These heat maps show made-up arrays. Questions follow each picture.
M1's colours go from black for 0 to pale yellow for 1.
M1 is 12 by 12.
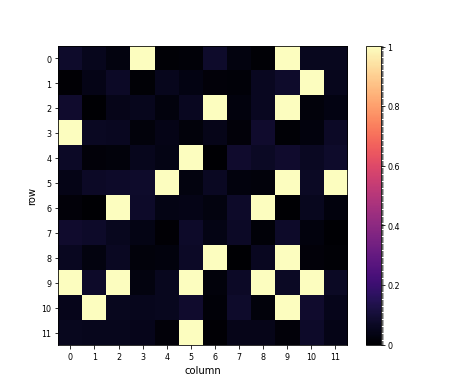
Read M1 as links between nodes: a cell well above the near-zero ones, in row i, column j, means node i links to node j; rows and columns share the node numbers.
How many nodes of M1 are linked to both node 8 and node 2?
2
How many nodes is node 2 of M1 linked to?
2
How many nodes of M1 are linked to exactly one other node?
4
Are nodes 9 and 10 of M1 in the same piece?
yes
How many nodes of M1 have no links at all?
1
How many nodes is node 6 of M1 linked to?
2
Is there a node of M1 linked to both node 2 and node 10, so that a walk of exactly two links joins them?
yes
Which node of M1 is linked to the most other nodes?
node 9
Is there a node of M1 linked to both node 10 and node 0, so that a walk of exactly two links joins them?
yes
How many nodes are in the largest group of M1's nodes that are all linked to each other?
2
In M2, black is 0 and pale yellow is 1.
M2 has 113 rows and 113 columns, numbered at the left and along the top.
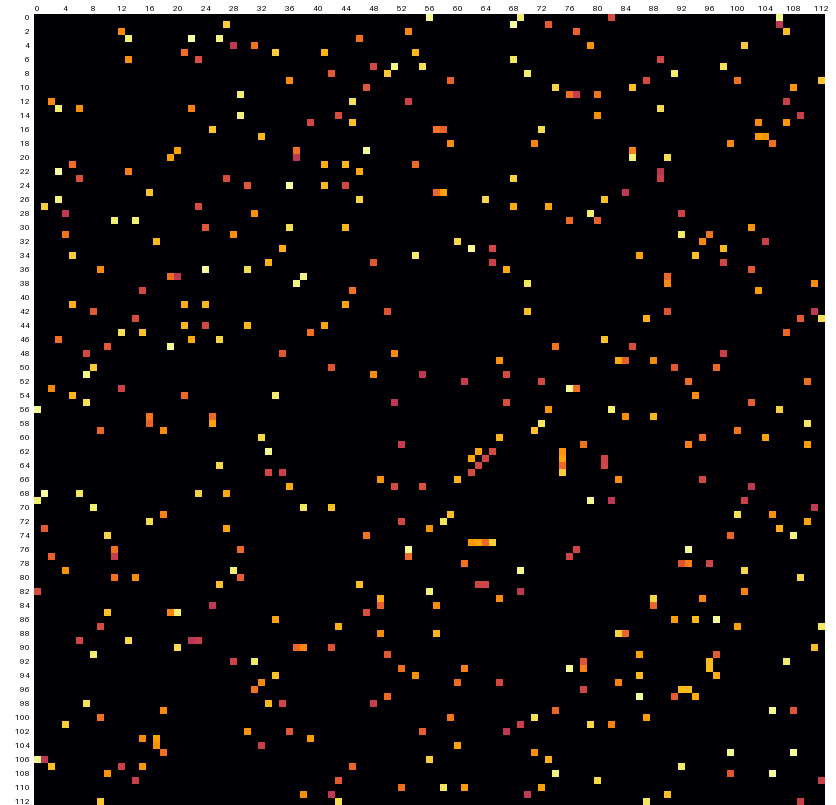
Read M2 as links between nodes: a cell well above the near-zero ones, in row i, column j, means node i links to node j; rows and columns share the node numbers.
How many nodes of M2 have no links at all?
1
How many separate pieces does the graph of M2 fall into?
2
